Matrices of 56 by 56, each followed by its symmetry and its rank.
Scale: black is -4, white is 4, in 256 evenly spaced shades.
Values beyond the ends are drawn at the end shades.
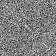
symmetric, full rank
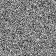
neither, full rank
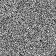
symmetric, full rank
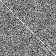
symmetric, full rank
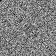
symmetric, full rank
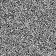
neither, full rank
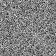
symmetric, full rank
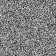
neither, full rank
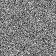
neither, full rank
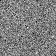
symmetric, full rank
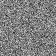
neither, full rank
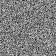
neither, full rank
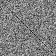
symmetric, full rank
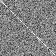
symmetric, full rank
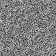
symmetric, full rank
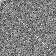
symmetric, full rank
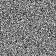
neither, full rank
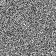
symmetric, full rank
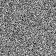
neither, full rank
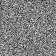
neither, full rank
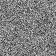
neither, full rank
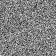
neither, full rank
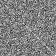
symmetric, full rank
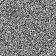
symmetric, full rank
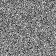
neither, full rank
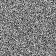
neither, full rank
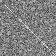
symmetric, full rank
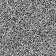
neither, full rank
